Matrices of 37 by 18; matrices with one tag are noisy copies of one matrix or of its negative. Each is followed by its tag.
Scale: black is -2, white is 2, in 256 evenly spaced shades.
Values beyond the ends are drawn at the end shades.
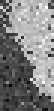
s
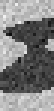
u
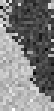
s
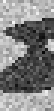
u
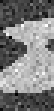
u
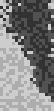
s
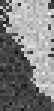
s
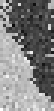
s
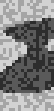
u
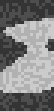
u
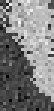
s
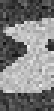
u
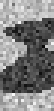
u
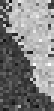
s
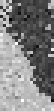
s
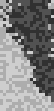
s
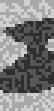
u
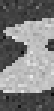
u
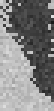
s
